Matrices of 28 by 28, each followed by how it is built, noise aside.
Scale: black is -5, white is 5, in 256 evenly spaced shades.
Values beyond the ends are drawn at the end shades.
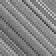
Toeplitz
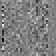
uneven columns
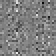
uneven columns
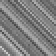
Toeplitz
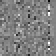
uneven columns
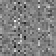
uneven columns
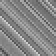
Toeplitz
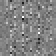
uneven columns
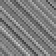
Toeplitz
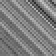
Toeplitz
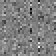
uneven columns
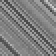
Toeplitz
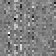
uneven columns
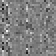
uneven columns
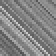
Toeplitz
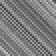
Toeplitz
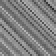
Toeplitz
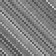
Toeplitz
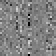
uneven columns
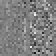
uneven columns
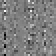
uneven columns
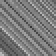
Toeplitz
